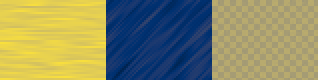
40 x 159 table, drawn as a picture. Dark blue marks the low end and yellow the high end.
The table splits into one row of 3 panels. Panel 1,1: very high, streaked across, faint in contrast. Panel 1,2: very low, slanting up to the right, faint in contrast. Panel 1,3: high, checkered, faint in contrast.
